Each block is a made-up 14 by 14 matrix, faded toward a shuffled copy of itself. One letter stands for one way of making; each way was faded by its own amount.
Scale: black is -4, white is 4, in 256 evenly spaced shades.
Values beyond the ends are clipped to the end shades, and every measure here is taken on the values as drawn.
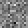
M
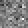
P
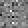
M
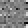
M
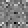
P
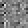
M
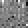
M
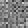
M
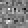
P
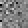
M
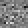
P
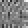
M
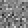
P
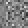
M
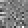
M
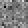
P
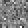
P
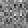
M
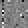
M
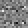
P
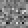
P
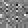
M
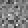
M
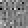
M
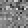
P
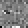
P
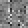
M
